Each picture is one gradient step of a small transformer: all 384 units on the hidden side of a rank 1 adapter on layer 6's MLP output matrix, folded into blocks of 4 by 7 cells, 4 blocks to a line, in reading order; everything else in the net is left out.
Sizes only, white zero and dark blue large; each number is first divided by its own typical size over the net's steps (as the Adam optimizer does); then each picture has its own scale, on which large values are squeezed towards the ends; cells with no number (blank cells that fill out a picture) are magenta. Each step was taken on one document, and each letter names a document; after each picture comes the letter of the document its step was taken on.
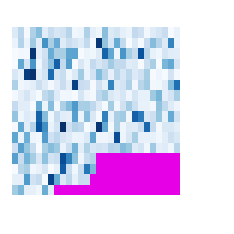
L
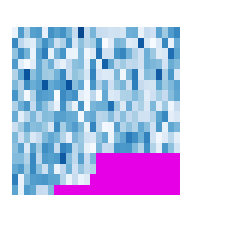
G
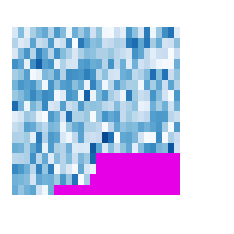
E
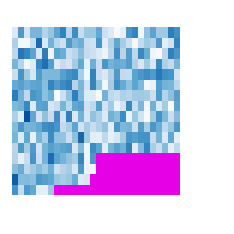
G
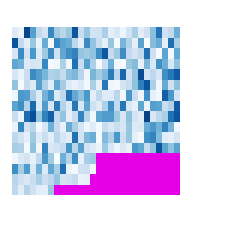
E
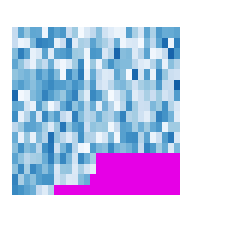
G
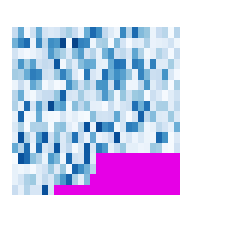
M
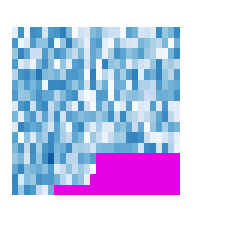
G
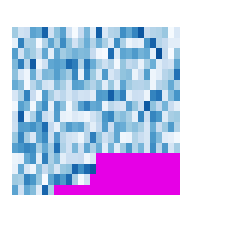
M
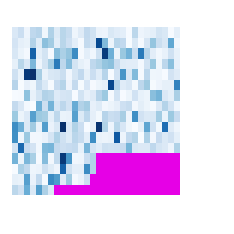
L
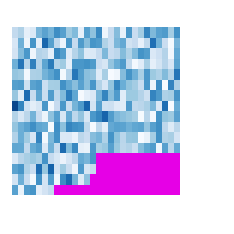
E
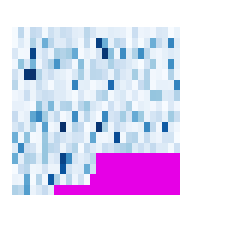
L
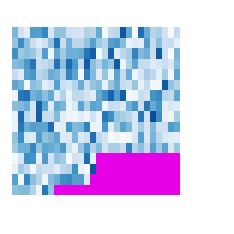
M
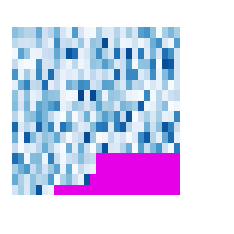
G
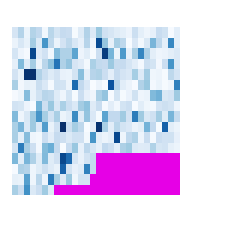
L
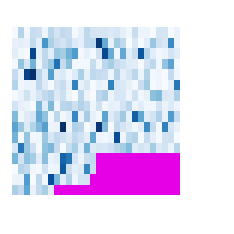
L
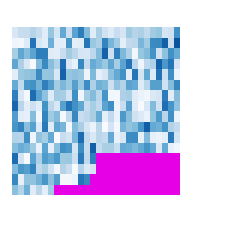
G
